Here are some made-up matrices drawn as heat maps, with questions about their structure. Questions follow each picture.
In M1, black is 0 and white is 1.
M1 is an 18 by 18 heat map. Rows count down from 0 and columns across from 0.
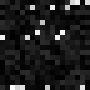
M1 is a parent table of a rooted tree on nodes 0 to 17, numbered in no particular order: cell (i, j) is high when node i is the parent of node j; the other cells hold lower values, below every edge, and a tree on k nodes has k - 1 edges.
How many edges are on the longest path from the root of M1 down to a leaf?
6
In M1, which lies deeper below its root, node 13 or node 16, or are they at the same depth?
node 16
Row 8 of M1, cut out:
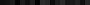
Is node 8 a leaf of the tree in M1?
yes
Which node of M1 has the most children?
17
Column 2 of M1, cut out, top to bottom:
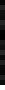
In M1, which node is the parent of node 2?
17
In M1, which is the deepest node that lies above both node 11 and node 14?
7
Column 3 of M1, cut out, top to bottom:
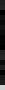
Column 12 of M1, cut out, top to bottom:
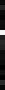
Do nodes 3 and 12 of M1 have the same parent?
no
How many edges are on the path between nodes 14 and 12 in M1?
4
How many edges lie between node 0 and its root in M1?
3
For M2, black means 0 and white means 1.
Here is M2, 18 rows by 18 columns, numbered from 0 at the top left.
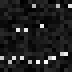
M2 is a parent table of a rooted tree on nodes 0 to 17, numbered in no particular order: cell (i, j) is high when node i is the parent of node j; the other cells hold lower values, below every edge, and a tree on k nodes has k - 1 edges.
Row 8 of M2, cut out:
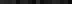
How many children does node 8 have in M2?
0
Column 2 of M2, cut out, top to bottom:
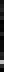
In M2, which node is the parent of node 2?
15
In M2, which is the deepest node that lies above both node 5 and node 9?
14
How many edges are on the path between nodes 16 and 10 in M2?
5
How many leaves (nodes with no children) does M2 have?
12
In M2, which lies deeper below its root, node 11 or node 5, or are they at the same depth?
node 11
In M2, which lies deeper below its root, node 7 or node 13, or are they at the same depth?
node 7
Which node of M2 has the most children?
14
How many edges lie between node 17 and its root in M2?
1
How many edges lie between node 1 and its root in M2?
0
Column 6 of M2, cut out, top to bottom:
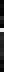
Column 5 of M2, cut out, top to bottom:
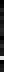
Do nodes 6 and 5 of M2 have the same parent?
no
